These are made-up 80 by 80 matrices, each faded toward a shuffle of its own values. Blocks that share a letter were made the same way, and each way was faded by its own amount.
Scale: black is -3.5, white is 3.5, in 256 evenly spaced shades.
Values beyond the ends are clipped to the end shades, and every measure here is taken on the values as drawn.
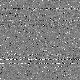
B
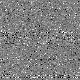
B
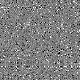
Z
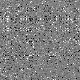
Z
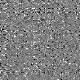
Z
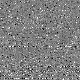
B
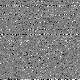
B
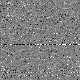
B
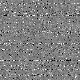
B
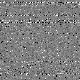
B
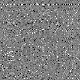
Z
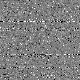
B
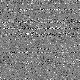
B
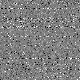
B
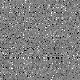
Z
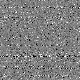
B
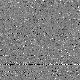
B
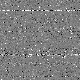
B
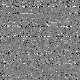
B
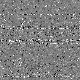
B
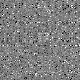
Z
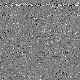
B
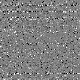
Z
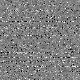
B
